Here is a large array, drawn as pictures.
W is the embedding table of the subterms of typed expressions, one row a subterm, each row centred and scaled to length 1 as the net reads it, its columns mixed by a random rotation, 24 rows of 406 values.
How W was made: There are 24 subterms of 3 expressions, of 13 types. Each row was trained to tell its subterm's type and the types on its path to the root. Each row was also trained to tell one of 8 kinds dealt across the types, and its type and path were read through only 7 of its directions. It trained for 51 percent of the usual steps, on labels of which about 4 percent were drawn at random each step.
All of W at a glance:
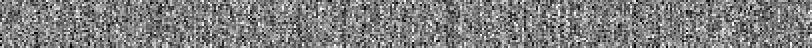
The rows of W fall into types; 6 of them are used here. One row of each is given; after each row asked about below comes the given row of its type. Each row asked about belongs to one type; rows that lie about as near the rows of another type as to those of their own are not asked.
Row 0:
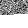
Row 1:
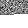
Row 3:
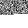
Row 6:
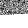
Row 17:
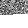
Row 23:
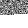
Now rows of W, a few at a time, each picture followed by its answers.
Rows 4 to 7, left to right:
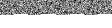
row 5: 6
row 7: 17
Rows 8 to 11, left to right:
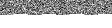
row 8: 6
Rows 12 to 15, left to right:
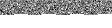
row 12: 0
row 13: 1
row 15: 0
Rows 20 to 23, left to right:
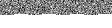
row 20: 0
